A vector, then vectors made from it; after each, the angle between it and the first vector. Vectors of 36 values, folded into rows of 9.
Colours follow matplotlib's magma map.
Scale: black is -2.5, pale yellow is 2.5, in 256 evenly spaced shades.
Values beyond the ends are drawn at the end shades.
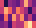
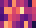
orthogonal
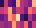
orthogonal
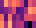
nearly opposite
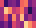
nearly parallel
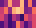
orthogonal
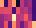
partly aligned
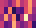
orthogonal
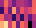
partly opposed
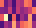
partly aligned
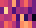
partly aligned
